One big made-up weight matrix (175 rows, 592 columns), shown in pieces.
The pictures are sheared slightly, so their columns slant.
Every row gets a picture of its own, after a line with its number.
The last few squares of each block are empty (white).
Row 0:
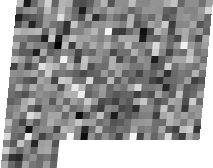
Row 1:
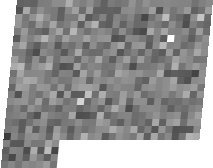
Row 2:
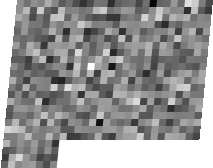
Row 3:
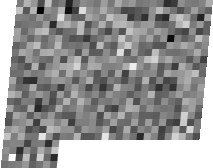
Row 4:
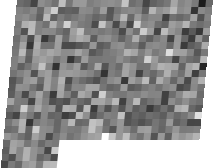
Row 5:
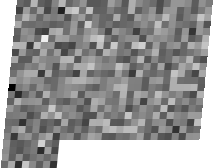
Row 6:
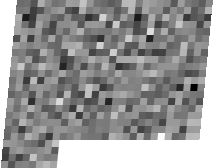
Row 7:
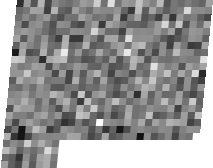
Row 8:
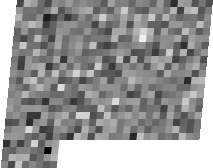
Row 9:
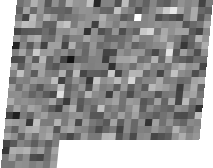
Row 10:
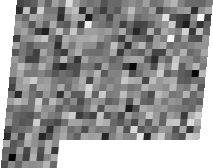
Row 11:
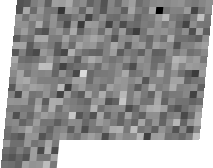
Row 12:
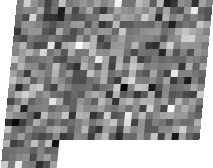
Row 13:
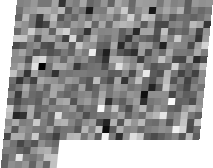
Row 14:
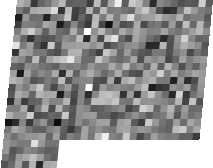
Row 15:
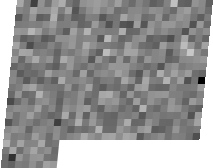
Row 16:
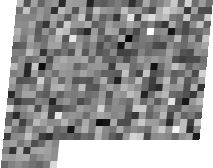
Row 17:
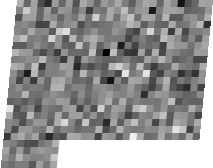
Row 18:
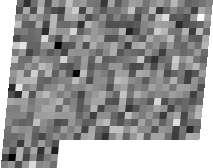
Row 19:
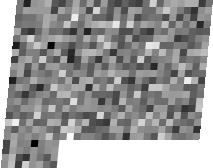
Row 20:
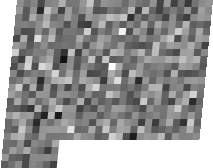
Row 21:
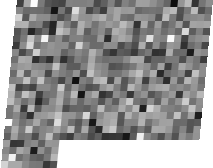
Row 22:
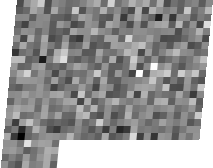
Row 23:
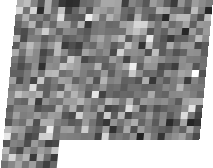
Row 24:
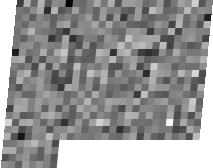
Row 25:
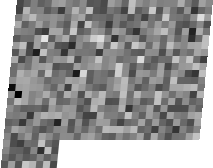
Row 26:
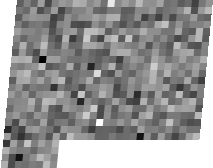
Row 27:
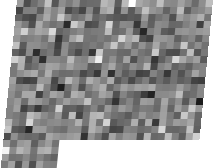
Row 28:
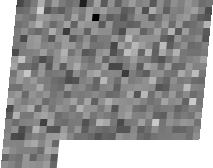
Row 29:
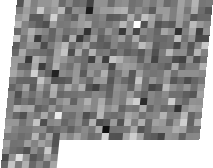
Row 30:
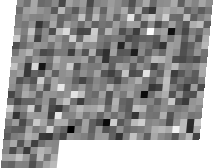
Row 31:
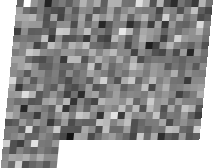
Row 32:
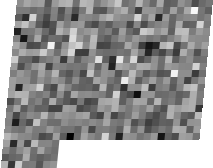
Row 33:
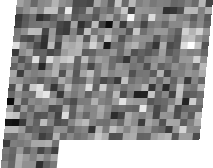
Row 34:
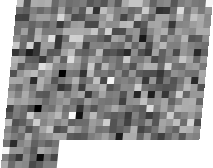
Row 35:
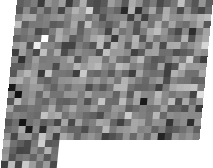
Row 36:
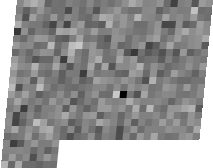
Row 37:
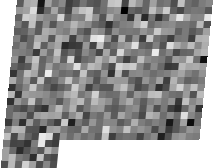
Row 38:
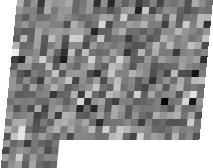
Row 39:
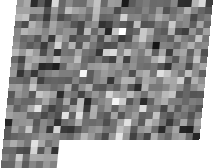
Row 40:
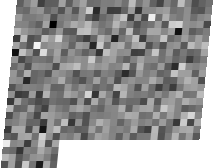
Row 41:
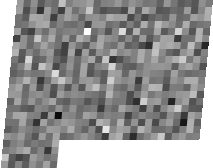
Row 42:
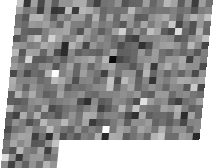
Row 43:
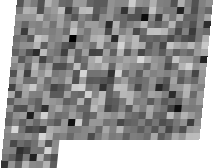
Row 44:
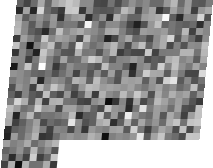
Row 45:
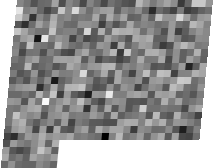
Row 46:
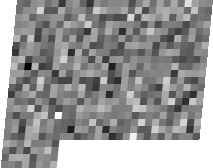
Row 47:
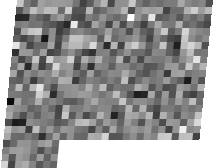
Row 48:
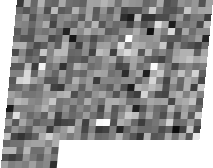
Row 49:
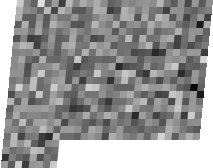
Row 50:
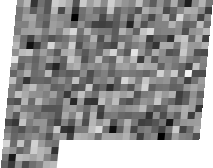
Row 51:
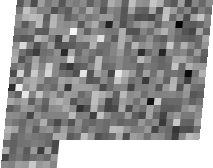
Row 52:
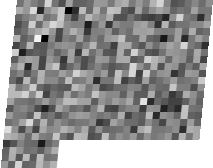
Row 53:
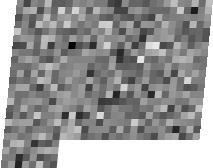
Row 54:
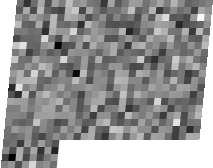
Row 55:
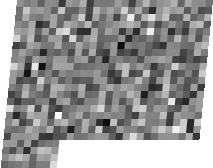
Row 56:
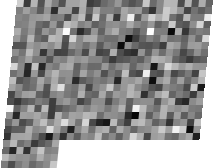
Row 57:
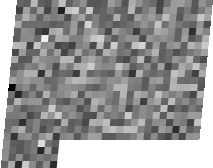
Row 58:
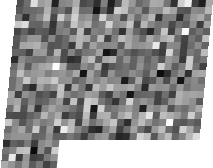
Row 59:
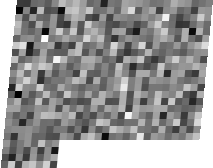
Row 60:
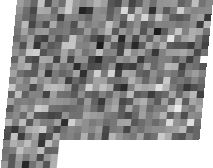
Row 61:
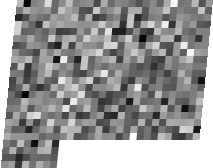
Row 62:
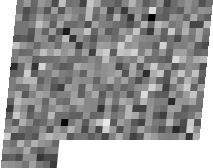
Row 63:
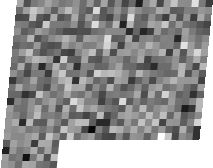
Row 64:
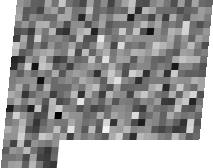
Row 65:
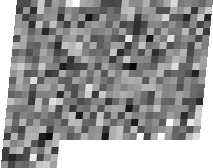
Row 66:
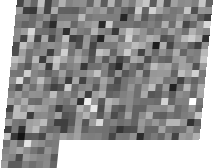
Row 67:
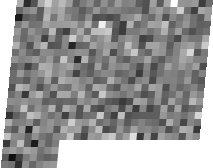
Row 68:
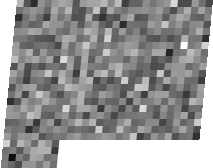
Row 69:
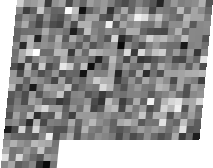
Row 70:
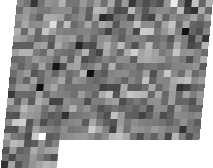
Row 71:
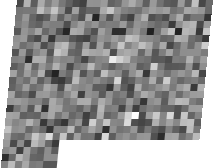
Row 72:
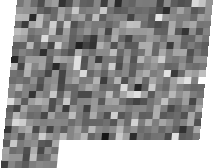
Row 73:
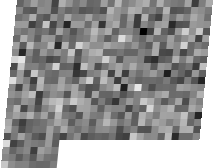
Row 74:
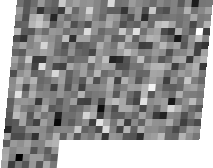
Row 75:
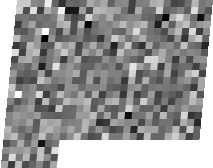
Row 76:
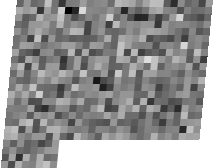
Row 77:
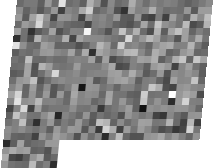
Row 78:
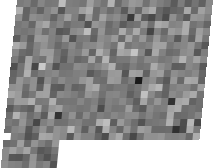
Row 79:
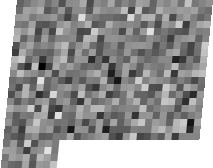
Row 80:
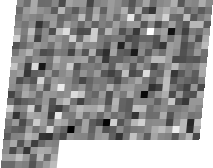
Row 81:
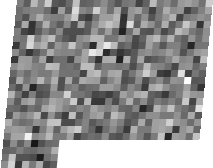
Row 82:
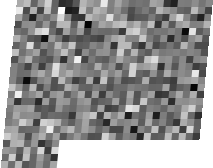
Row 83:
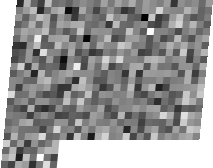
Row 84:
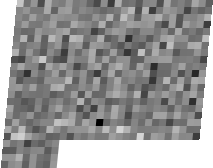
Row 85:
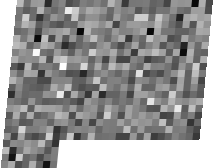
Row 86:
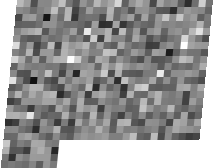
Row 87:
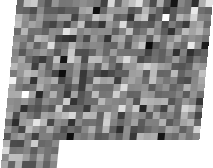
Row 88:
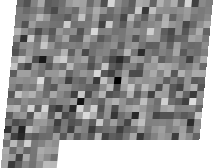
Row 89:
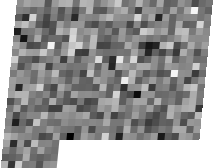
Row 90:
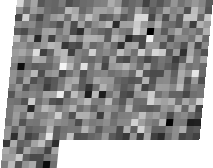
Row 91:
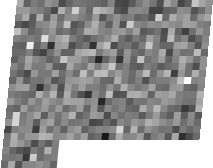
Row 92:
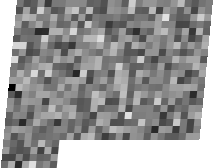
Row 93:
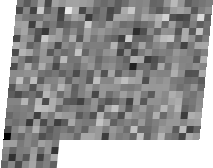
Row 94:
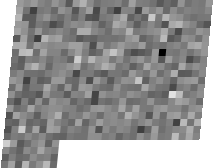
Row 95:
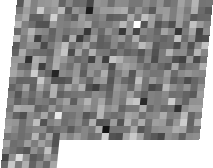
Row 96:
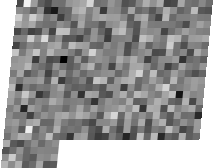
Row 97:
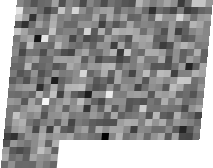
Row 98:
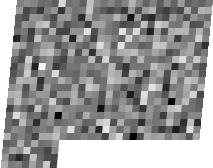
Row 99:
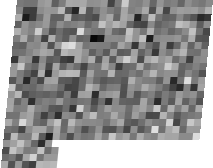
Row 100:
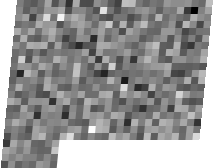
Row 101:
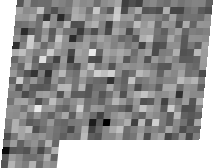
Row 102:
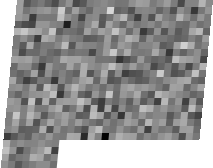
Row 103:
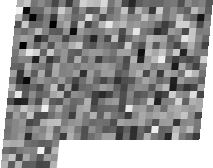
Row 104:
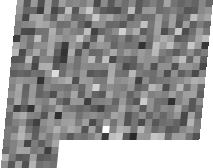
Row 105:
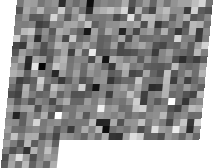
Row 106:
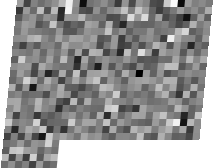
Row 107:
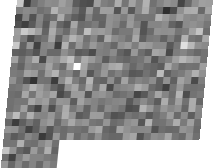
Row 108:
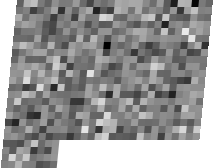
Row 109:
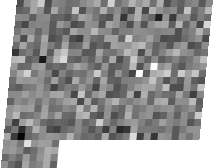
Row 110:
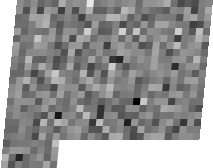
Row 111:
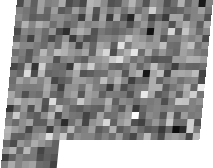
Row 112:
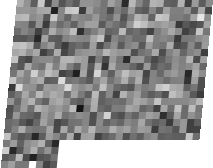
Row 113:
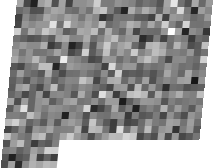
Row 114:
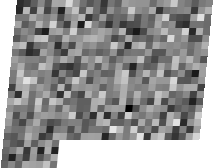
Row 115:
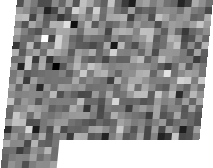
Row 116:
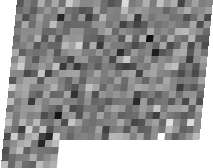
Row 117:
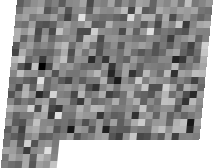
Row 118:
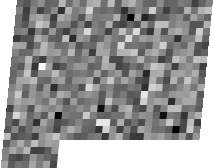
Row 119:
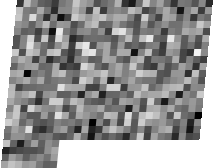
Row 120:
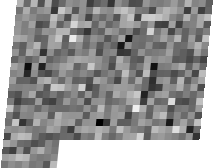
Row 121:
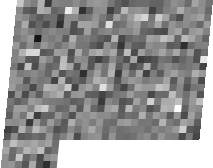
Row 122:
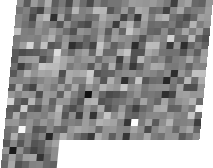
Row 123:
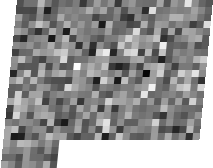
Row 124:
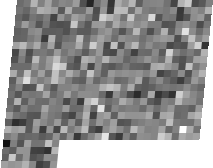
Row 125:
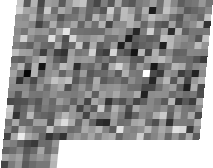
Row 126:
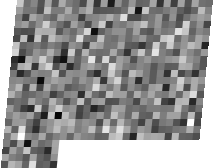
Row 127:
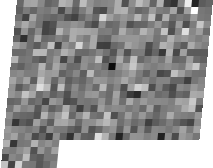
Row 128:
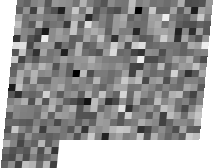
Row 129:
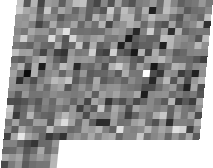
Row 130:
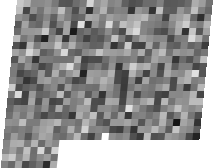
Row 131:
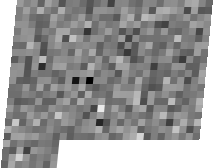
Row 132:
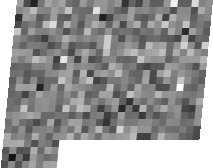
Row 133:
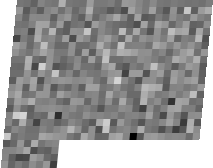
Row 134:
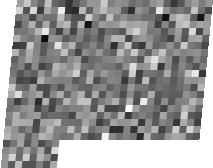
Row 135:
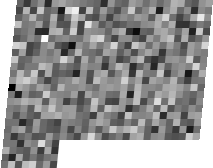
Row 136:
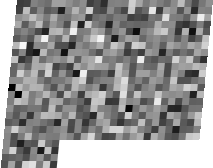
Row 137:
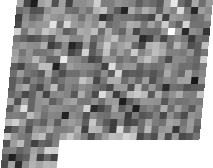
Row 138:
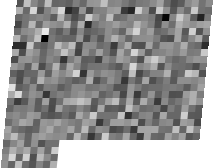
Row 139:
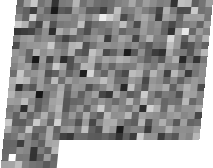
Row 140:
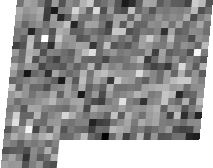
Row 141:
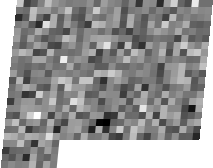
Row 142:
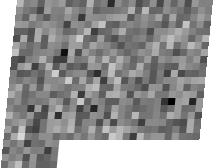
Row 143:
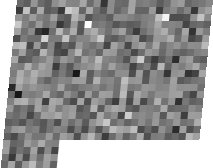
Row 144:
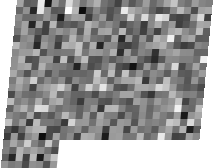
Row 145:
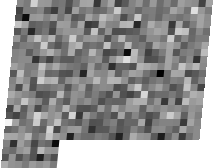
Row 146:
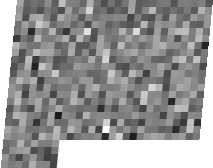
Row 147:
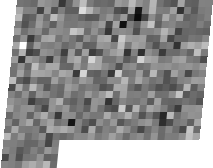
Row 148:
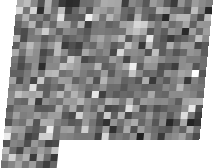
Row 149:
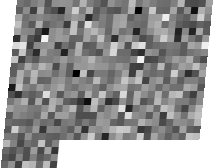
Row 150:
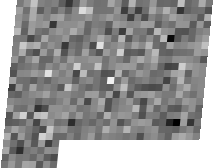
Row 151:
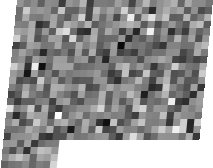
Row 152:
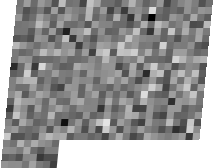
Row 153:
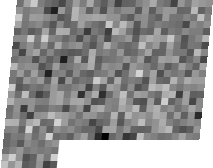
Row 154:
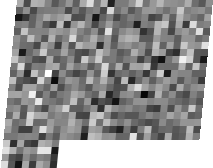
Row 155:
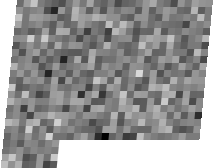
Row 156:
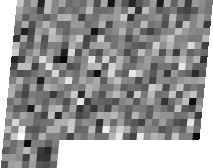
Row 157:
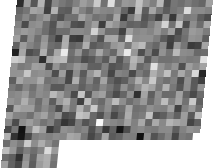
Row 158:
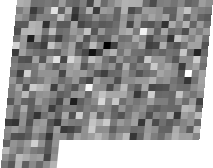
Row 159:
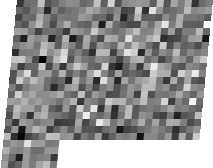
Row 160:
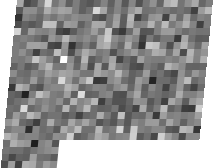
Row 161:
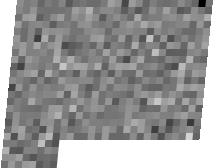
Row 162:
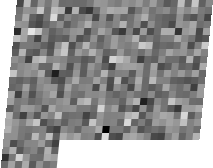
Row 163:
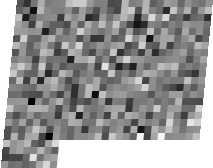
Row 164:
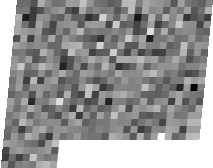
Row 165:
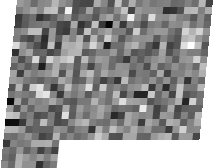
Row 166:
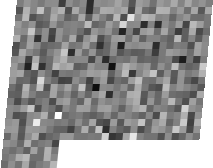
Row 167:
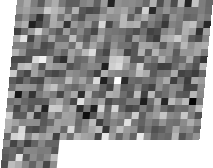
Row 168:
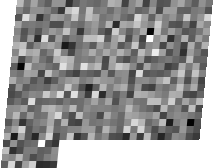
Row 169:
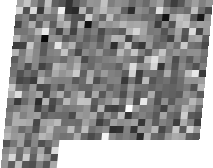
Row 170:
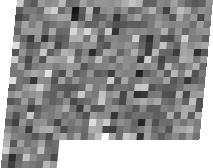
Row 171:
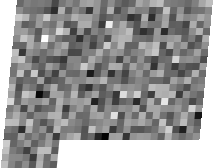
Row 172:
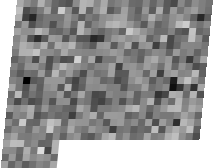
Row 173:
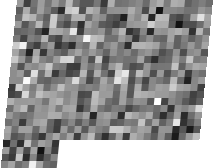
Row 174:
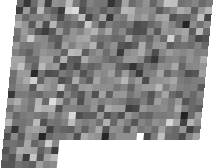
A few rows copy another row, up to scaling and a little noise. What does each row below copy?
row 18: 54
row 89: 32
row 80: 30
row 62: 152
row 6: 164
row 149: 128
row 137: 113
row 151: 55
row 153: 155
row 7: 157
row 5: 57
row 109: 22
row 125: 129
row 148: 23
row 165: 33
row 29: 95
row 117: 79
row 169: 134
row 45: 97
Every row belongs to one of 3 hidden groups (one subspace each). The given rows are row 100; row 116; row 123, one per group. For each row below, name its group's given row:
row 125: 123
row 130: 116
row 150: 116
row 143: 116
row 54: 116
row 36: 100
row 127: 100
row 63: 100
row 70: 100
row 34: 100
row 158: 100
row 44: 116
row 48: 123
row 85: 116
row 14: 100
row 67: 100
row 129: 123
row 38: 123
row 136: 116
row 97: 100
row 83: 116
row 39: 100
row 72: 100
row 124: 100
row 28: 123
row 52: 116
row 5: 116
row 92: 116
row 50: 100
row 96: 100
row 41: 123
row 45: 100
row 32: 100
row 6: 116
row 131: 123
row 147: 116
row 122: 100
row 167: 123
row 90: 116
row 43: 116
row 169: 116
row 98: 123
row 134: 116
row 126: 123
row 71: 123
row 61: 100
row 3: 116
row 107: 100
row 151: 123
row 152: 123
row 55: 123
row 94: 116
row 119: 100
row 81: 100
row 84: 123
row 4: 100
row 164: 116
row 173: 116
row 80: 123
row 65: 116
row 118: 123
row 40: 116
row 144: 116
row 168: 116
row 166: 123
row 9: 100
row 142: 123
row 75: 116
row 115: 100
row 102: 100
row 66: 123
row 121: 116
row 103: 116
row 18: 116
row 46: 123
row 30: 123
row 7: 123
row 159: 123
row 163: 116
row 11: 116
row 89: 100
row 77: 123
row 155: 100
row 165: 100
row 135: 116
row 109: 123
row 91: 100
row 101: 100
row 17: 123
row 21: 100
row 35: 116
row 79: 123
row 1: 116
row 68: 100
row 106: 116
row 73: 100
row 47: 100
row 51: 116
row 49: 116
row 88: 123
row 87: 100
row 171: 100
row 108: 100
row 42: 123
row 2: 123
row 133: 123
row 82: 116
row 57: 116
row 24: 123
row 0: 100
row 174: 116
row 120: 123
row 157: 123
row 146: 123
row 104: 123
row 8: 100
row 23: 116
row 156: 123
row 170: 100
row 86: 100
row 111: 123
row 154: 100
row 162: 123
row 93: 116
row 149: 116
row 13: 123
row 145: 100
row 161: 116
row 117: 123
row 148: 116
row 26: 123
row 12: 100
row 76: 116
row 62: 123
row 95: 123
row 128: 116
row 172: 116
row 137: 100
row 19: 100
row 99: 116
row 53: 100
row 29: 123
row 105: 123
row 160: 100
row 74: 123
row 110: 123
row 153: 100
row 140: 100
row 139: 100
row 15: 100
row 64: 123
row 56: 123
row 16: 123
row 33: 100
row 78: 123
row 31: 100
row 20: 123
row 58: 100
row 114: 116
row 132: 100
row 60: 116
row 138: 116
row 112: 116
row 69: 116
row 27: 100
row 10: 116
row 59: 116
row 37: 116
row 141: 100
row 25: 116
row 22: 123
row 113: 100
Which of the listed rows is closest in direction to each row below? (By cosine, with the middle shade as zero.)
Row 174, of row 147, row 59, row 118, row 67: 59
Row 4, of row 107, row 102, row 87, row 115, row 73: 115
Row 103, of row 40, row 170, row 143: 40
